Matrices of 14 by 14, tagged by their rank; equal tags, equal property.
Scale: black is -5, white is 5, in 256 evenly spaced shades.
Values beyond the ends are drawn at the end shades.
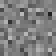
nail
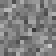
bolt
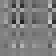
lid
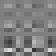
lid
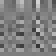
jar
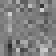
nail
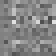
nail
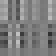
lid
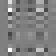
lid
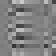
jar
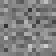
nail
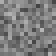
bolt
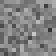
bolt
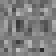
nail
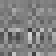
jar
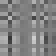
lid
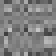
jar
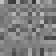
nail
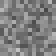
bolt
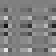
lid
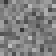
bolt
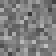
bolt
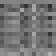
jar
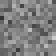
bolt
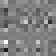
jar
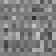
nail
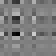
lid
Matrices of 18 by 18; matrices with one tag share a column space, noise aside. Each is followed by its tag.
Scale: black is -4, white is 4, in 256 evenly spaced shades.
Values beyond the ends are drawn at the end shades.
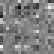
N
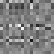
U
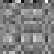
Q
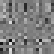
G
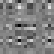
U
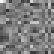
Q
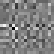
U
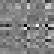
U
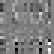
G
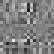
G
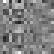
Q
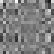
Q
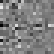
U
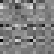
U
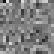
Q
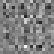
N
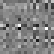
U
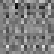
N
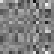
Q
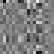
Q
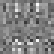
G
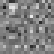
N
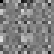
Q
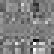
G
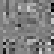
G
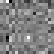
Q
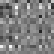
N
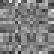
Q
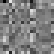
Q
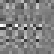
U
